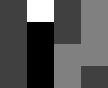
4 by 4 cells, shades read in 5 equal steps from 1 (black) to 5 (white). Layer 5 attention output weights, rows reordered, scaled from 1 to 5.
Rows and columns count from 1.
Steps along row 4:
down up down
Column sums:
8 8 10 11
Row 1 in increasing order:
2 2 3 5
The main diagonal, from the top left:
2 1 3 2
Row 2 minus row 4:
0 0 -1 1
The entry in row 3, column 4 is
3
